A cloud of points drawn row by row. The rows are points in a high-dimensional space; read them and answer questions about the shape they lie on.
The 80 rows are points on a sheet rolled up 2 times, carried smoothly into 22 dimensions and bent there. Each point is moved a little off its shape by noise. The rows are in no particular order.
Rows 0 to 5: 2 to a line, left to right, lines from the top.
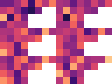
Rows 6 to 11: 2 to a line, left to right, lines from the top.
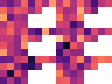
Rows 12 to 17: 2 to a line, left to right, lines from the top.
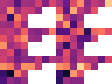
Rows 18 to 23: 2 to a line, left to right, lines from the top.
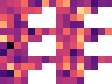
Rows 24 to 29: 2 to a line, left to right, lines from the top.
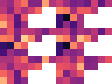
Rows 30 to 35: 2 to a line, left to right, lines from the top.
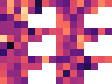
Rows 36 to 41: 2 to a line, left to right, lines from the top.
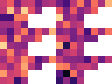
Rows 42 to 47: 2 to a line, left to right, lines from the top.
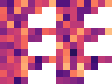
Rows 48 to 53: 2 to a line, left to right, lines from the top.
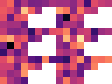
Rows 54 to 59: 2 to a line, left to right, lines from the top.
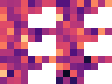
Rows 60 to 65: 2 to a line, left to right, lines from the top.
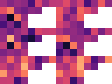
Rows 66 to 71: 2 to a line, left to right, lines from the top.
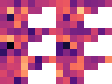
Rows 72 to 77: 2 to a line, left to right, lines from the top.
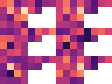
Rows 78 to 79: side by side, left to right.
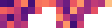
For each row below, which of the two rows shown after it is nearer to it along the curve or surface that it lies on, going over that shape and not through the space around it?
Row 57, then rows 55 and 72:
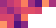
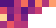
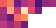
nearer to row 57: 55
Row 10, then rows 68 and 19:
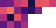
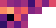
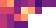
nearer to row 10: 68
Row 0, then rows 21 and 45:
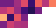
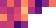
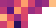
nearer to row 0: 45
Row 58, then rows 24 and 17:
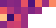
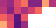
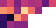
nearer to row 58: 24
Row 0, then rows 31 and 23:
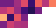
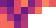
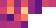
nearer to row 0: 31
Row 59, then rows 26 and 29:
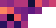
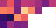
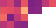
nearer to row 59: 26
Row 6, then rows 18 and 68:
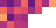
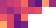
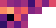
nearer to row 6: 18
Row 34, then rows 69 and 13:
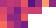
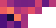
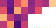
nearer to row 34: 13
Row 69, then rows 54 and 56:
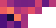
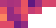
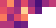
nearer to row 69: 56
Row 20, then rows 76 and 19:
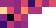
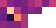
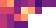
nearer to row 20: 76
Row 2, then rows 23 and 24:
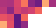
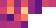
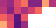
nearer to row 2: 24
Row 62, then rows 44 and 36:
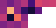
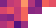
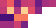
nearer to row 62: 36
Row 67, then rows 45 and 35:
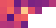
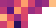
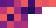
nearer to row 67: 45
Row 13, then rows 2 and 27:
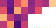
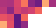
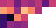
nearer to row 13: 2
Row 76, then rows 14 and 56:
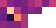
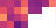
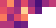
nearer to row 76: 56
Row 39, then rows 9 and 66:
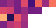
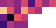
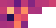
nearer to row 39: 66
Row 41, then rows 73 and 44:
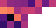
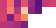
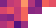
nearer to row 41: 73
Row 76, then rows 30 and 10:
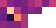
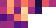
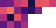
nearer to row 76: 10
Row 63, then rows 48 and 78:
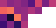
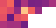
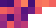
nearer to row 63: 78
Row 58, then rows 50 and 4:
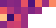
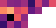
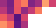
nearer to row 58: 4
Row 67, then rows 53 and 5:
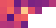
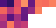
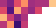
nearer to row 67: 5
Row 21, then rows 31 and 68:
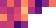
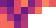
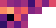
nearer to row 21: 31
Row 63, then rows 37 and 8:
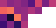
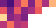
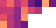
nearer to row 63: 37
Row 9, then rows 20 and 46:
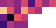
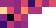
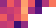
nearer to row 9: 20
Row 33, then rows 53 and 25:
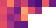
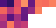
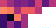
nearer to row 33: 53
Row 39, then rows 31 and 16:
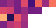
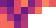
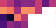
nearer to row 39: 31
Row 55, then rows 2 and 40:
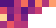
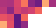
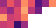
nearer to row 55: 2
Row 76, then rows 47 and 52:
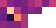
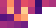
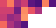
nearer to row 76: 47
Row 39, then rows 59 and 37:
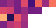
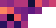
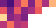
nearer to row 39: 37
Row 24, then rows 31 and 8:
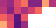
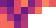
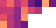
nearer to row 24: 31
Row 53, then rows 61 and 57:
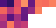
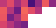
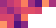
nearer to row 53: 57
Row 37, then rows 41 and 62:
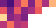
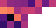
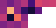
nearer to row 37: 62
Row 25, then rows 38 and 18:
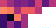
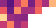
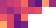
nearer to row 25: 38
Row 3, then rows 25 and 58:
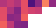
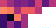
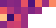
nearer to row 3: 58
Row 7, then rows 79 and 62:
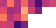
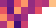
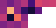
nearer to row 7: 79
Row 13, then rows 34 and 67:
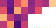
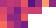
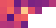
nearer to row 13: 67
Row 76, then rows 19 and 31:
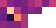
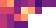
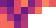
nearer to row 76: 19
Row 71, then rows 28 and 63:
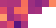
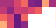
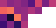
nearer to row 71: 28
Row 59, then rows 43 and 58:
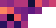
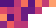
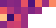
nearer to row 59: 43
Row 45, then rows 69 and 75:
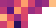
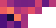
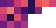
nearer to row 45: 75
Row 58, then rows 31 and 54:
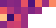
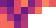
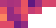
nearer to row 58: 54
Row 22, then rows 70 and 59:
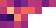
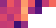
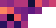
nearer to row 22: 59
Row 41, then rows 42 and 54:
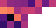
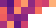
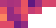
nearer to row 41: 42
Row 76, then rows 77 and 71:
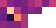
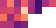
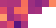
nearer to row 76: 77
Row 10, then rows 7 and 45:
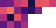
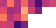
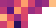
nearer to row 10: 45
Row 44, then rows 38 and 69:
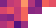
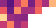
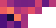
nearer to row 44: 38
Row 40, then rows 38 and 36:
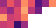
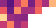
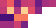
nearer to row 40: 38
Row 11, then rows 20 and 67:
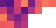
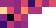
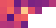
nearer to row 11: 67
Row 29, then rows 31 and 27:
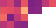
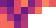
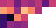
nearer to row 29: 31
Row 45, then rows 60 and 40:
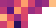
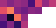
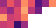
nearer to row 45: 40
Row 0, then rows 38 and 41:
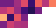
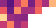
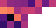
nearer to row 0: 38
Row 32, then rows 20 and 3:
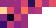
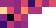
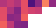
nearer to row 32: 20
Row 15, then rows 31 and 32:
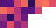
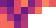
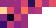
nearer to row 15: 31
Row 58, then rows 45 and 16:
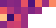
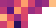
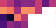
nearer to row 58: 45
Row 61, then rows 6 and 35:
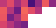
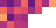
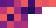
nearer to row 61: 6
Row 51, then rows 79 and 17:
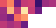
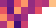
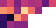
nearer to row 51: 17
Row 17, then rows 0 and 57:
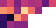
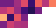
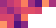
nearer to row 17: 0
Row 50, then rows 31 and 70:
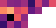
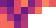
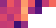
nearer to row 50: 31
